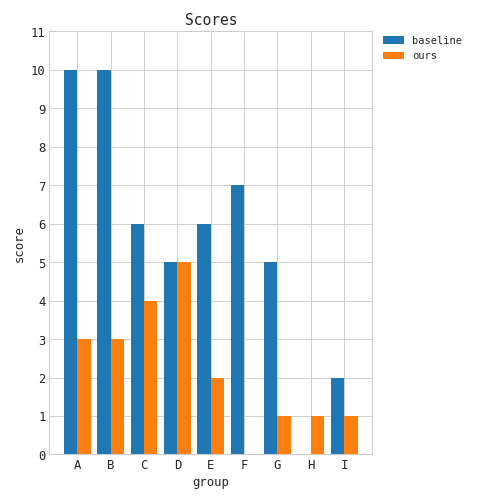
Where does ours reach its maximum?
D
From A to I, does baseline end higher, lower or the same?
lower
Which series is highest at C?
baseline
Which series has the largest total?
baseline
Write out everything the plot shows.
Title: Scores
x-axis: group, ticks A B C D E F G H I
y-axis: score, ticks 0 1 2 3 4 5 6 7 8 9 10 11
Legend: baseline, ours
Values:
baseline: 10 10 6 5 6 7 5 0 2
ours: 3 3 4 5 2 0 1 1 1
